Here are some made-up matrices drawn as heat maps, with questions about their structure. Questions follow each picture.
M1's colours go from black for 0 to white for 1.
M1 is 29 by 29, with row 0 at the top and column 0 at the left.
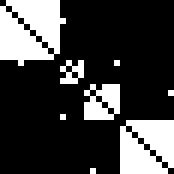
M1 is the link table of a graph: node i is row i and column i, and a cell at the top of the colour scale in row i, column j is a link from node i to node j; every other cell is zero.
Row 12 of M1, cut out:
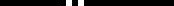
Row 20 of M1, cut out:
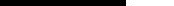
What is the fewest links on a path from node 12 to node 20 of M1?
6
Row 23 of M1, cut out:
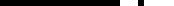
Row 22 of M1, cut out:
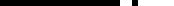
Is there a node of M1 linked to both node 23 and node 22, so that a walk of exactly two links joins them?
yes
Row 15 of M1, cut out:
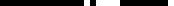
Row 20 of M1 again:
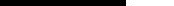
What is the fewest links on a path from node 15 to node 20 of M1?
2
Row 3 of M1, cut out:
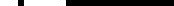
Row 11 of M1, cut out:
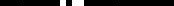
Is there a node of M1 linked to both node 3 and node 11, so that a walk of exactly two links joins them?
yes
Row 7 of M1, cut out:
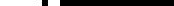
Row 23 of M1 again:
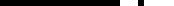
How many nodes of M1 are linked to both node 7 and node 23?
0
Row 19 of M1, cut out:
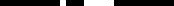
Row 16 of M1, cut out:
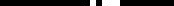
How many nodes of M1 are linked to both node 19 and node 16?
3
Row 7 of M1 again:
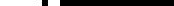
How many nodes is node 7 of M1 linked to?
9
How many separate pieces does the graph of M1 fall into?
1
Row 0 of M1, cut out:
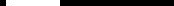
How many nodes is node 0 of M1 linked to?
9
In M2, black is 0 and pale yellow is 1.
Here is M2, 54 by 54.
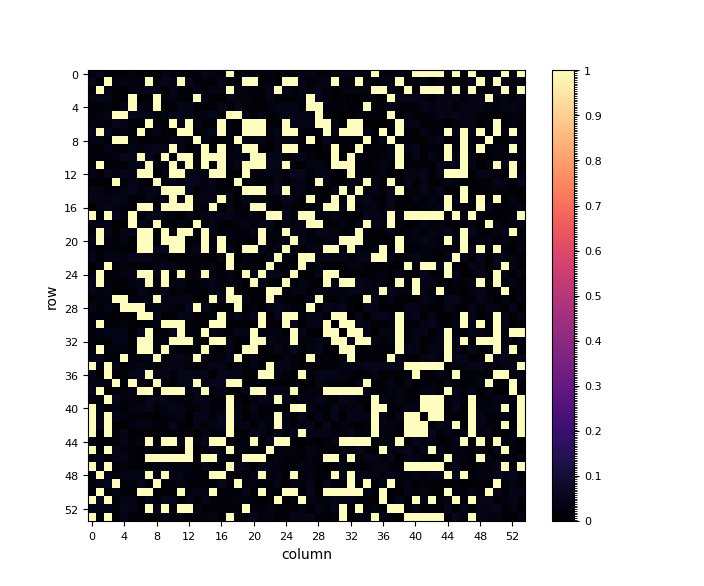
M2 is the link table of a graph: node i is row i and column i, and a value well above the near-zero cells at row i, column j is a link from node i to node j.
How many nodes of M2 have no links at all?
0
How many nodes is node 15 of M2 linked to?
10
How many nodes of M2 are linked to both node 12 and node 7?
8
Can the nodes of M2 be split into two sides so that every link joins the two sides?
no
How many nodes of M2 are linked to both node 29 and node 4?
0
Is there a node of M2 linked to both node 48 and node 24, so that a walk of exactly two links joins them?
yes
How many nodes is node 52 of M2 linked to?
9
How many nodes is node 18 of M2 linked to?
8
